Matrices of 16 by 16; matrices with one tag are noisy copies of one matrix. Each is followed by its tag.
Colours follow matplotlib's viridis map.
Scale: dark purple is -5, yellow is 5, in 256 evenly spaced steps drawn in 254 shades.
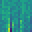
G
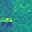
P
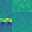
P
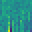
G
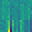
G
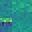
P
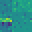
P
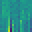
G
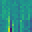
G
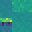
P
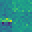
P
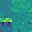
P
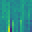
G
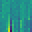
G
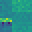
P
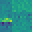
P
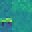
P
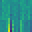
G
